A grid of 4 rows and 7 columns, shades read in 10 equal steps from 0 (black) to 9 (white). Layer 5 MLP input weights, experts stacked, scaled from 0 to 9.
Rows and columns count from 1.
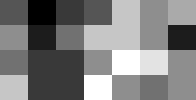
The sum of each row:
26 30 35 34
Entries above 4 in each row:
3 4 4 4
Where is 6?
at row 1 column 7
